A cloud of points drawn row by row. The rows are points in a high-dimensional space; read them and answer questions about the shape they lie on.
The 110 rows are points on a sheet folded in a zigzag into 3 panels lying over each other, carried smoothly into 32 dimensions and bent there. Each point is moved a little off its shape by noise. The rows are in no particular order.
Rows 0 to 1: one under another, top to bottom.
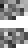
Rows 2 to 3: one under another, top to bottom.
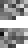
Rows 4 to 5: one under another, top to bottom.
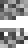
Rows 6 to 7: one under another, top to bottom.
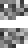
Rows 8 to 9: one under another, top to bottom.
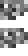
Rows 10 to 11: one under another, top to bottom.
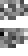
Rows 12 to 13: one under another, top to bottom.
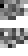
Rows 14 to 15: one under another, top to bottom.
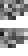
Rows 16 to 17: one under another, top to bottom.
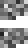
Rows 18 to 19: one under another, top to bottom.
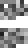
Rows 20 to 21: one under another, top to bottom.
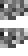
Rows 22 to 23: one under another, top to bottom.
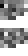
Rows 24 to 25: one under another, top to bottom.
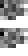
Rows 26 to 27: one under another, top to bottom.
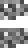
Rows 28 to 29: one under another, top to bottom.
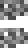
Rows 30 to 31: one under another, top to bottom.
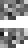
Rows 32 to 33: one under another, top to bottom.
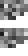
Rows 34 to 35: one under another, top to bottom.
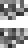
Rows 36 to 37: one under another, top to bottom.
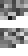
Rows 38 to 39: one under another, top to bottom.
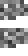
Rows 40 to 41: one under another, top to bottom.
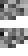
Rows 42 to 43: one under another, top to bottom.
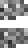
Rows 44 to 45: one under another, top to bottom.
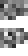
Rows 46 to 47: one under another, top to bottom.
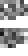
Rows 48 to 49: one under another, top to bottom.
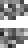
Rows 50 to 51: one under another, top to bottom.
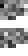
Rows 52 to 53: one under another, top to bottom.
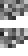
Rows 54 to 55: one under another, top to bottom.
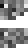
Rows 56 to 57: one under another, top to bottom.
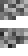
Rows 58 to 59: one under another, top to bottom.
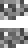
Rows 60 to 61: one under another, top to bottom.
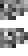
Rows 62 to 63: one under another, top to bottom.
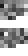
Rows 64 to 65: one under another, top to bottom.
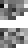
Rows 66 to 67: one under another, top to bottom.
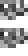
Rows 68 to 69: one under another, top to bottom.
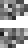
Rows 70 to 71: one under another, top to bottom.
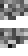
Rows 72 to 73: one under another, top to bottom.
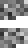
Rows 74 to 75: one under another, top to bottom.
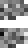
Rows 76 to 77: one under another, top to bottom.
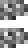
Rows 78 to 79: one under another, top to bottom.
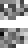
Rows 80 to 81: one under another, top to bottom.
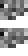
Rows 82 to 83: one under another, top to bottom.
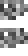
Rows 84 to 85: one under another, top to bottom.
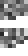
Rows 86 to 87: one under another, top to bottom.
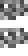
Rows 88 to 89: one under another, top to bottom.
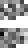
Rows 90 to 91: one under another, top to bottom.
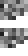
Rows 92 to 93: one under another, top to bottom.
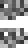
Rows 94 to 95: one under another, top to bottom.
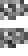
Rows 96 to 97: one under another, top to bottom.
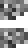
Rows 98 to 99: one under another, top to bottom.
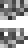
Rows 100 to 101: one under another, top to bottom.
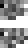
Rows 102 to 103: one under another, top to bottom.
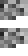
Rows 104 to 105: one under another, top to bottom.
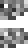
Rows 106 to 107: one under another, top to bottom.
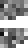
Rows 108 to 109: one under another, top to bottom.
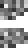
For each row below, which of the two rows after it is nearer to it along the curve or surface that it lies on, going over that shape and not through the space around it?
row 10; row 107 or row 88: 88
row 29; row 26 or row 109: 109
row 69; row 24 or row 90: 24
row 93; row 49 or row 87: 87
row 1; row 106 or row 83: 83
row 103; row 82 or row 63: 82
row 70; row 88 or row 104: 88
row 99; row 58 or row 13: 58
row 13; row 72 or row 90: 72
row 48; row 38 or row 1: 1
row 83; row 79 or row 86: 86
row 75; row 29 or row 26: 26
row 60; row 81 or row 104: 104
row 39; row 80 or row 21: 80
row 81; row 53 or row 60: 53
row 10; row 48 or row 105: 105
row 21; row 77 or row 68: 68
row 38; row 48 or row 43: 43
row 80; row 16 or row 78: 78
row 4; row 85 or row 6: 85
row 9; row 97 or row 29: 97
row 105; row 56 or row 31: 56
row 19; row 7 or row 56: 56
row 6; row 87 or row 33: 87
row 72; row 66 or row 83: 83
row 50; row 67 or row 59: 67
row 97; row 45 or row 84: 84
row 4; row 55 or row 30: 30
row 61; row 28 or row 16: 16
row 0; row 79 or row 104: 79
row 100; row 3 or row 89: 89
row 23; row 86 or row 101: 86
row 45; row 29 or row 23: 23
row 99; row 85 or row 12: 85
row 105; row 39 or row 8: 39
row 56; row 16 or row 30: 30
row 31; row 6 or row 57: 6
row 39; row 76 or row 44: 76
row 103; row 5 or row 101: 101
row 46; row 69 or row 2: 69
